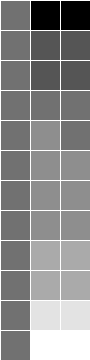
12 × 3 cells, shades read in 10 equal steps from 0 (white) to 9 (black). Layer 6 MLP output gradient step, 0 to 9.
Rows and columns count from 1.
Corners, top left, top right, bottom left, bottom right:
5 9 5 0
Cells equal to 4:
7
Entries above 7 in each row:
2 0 0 0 0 0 0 0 0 0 0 0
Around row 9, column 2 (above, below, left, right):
4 3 5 3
